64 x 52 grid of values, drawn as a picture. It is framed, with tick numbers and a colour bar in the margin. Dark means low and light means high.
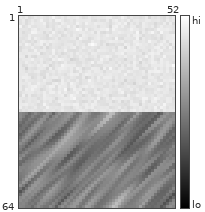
The table splits into 2 rows of 1 panel. Panel 1,1: very high, fine-grained, faint in contrast. Panel 2,1: middling, slanting up to the right.
